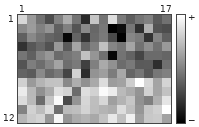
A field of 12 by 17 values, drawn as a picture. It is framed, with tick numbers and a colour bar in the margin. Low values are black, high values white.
Ninth with the lowest average: top right. Seam: horizontal, 60% of the way down, the bottom part higher. Histogram: bell-shaped. Odd rows or columns: none.
